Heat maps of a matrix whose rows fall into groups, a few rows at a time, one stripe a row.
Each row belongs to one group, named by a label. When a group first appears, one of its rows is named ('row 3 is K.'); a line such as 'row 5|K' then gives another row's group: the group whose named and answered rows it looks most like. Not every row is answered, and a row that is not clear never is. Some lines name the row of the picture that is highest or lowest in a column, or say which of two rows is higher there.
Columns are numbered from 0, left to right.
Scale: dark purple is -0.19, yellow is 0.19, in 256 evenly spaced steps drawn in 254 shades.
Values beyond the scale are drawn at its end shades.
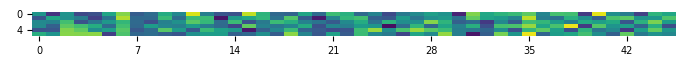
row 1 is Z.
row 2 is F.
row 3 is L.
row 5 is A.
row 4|F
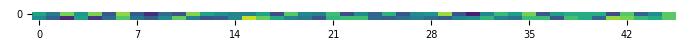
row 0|A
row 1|Z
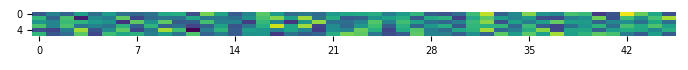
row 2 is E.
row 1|A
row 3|A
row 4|Z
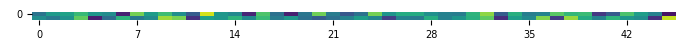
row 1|Z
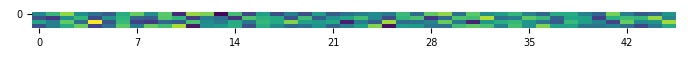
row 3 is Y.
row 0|E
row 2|A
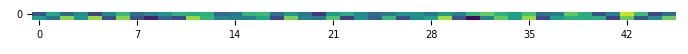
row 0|Z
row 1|A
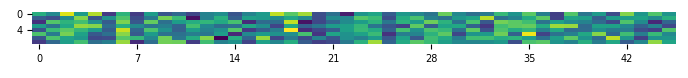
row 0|A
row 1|Z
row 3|L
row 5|A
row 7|F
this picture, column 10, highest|7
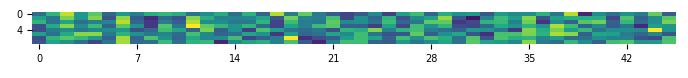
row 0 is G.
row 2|A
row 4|F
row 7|Z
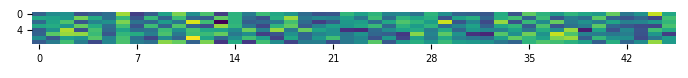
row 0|F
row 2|F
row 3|Y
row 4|G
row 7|F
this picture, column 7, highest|5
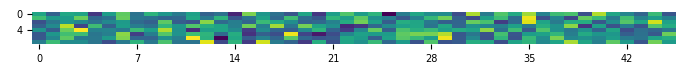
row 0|L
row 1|A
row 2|Z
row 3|G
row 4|E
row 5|F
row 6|F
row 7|E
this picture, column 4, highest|3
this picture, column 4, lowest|0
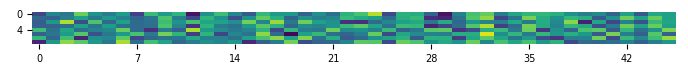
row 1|Z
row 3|Z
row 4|A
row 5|E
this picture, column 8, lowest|4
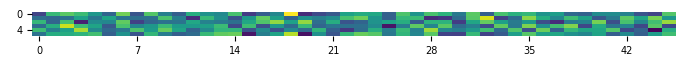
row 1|Z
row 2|A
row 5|Y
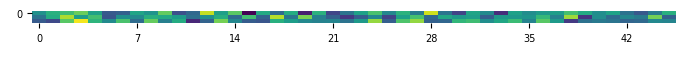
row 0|E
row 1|G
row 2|Y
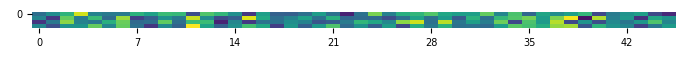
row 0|E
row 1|L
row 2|F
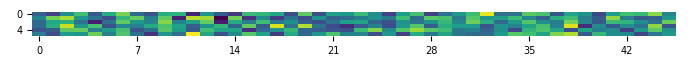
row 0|Z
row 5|L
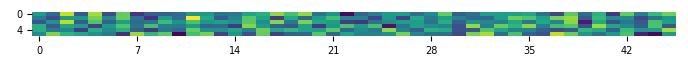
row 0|A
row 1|L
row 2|G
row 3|L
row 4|A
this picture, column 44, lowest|5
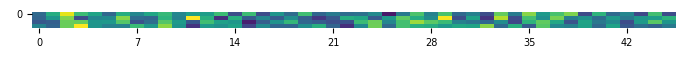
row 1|F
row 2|F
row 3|E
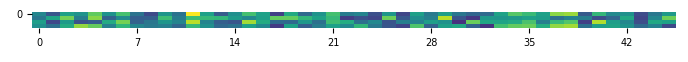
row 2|L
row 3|L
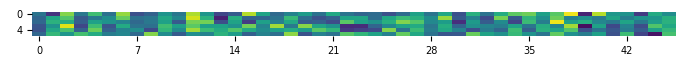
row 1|F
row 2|F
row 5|Y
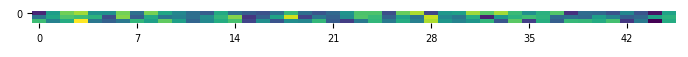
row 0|Y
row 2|E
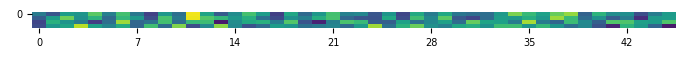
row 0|L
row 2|Z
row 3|Y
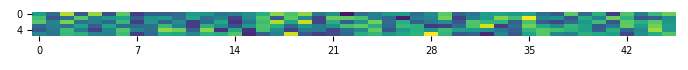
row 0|A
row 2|A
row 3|Z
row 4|F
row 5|F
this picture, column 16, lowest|5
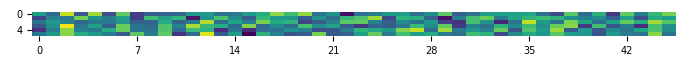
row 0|A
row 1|Y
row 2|Z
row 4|F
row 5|E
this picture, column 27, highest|4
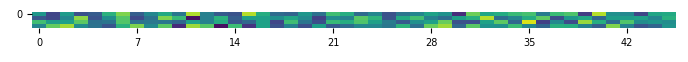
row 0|L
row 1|Z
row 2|A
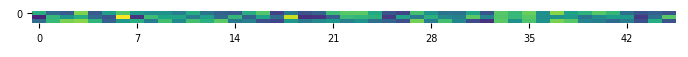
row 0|L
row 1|Y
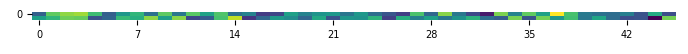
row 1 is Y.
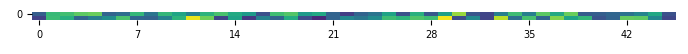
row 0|G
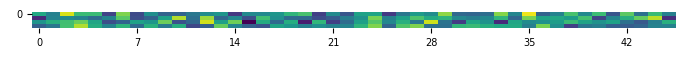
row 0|A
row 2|E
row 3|Y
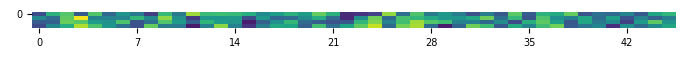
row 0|G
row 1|E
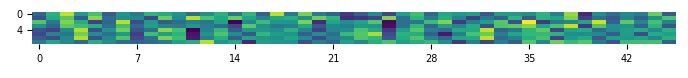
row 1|G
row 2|A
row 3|L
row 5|Y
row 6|Z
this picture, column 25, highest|1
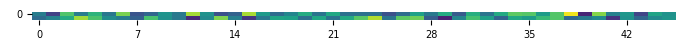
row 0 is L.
